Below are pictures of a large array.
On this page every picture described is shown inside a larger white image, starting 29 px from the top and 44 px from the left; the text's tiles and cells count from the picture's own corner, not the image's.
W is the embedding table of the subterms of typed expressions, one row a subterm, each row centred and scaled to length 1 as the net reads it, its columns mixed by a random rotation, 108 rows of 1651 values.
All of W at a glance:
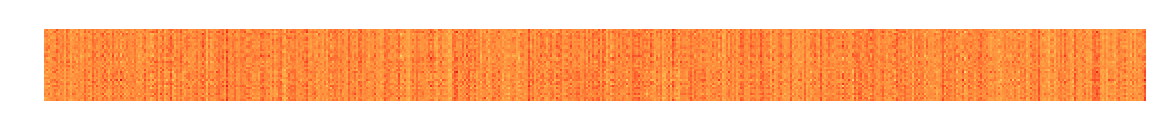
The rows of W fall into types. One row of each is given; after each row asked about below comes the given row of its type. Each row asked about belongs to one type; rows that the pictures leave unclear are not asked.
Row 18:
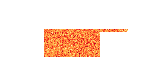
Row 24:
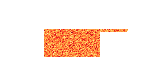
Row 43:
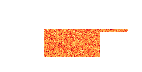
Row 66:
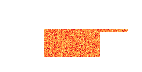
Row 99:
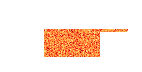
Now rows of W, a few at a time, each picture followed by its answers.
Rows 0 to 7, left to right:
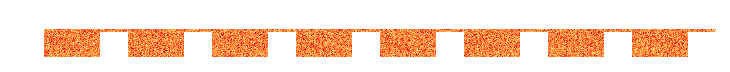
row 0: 24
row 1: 99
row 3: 43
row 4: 43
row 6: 18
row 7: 18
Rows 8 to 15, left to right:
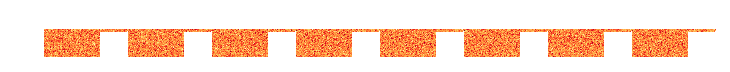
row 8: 24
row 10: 18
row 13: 99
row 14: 18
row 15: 99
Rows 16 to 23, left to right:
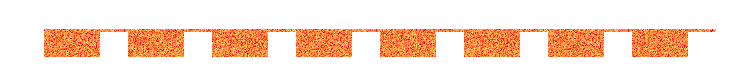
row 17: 24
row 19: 24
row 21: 18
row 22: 24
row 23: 66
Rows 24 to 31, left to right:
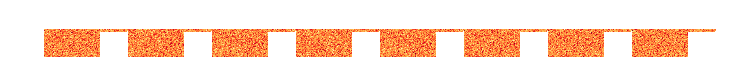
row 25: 18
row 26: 18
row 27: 43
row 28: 18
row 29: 99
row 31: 99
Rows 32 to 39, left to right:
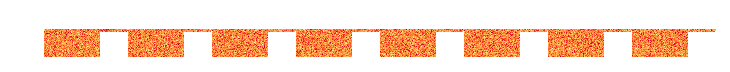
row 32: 66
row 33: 66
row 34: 24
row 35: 24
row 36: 43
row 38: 18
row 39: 18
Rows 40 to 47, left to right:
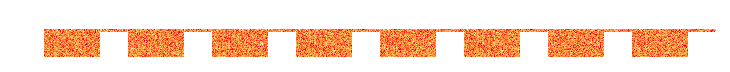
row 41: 18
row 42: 24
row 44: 24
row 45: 43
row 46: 24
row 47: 66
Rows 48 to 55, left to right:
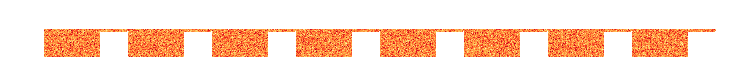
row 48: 99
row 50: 24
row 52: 99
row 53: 18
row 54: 43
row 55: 24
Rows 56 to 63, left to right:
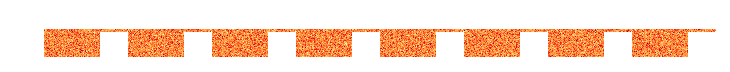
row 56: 99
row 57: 66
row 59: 24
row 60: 66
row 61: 99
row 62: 66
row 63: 43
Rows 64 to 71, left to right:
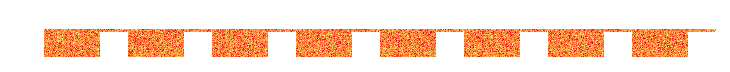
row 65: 24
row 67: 66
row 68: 18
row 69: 24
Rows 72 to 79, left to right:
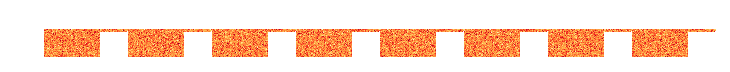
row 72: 18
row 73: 18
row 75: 66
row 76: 66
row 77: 66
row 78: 24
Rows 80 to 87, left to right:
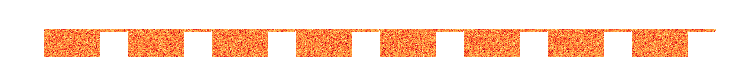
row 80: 24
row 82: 99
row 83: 18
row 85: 24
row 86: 24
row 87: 66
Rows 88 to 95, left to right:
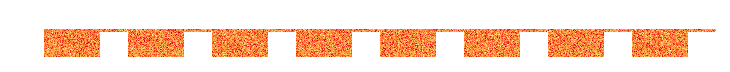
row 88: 18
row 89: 18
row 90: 43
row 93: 66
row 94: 99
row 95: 43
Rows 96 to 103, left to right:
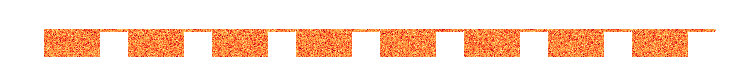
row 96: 18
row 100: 66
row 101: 43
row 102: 66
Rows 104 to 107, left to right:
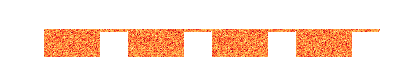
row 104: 24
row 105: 18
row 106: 24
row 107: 99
